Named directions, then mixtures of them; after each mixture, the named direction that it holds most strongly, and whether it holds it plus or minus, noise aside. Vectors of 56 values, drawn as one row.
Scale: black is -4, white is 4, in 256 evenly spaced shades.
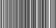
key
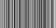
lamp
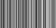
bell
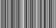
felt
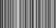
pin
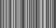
felt, minus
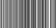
key, plus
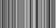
key, minus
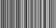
felt, plus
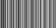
felt, plus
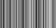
bell, plus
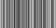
pin, minus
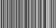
felt, plus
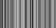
pin, plus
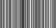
felt, minus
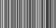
bell, minus
